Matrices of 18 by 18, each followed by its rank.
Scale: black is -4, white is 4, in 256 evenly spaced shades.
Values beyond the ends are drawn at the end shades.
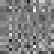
three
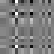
one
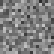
full rank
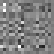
three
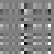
one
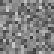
full rank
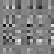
two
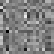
three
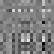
two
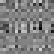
three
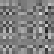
two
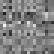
three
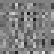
three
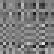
two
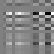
one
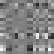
two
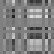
one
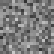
full rank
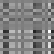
one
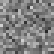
full rank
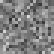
full rank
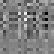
two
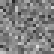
full rank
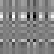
one
